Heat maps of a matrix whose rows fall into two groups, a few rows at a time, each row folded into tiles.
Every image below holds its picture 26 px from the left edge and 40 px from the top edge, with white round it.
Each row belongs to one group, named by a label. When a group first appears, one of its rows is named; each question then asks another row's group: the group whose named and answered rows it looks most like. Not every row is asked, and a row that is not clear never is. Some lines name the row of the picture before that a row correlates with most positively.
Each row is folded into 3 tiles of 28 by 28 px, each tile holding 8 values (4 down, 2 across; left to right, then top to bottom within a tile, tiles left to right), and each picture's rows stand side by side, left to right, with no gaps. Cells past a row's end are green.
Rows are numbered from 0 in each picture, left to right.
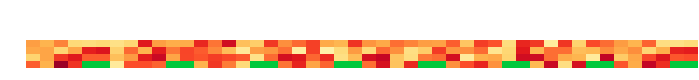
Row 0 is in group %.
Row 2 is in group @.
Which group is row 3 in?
@
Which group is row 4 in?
@
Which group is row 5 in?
@
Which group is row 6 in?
@
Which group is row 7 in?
%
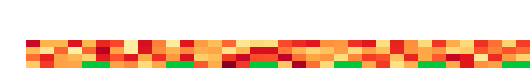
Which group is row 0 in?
@
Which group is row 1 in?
@
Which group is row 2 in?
%
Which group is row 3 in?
@
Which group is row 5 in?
@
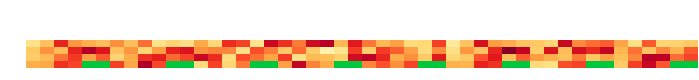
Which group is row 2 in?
@
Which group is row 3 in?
@
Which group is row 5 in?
%
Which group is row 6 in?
%
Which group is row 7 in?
%
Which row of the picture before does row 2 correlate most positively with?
5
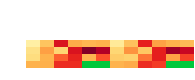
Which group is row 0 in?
%
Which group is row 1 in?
%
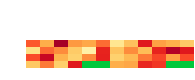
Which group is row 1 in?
%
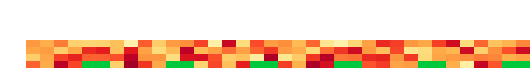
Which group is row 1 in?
@
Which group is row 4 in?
@
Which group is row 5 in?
%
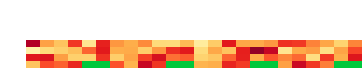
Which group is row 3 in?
@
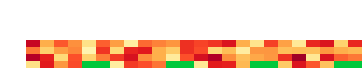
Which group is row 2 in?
@
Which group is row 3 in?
@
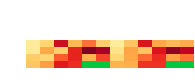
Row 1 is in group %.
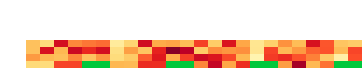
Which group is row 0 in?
%
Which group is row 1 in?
%
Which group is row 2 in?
@
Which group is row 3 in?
@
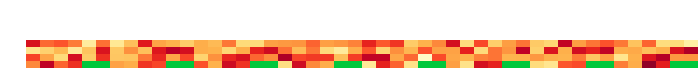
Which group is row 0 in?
@
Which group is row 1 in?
%
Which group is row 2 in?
%
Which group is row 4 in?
@
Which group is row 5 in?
%
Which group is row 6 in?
%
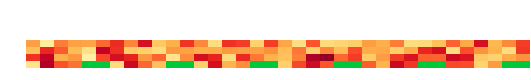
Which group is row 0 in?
@
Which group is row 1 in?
@
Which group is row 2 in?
@
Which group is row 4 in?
%
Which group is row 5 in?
@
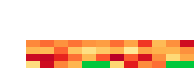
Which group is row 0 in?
@
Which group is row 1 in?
@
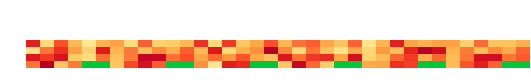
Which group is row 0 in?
@
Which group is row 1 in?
%
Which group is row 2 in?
%
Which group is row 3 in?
@
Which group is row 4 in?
%
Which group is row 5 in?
%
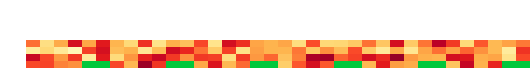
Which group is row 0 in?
@
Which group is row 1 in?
%
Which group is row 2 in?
@
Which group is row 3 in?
%
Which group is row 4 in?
@
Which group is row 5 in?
@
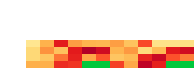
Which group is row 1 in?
%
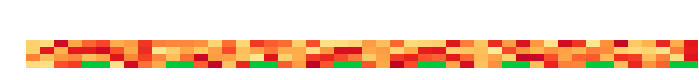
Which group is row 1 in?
@
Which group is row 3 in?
%
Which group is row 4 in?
%
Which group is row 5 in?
@
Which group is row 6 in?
@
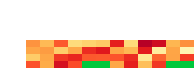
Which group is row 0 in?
%
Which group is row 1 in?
@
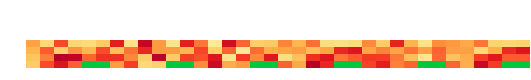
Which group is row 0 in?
%
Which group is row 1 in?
@
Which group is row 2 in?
@
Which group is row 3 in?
%
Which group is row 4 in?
@
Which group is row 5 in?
%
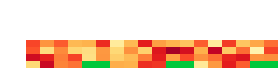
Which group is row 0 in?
@
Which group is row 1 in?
%
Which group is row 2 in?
%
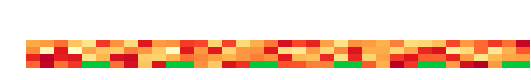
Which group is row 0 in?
@
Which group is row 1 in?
@
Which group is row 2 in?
%
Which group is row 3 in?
@
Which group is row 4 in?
%
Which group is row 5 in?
@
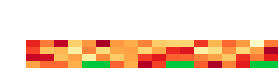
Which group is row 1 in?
%
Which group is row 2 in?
@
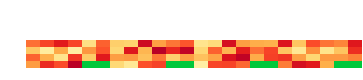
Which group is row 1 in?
%
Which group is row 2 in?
%
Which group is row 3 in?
@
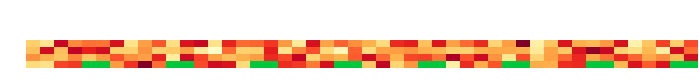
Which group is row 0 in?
%
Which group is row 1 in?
@
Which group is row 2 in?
@
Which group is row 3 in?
@
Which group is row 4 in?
@
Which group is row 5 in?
@
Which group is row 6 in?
%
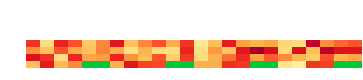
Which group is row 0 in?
@
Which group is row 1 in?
@
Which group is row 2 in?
%
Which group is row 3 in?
%
